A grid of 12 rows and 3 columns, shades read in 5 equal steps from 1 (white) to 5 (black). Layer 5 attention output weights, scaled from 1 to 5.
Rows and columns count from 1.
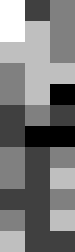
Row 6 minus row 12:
2 -1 0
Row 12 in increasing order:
2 4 4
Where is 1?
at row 1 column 1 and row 2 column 1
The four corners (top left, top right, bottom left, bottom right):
1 3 2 4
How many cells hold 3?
11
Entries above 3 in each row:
1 0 0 0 1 2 3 1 1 2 1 2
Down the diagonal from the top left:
1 2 3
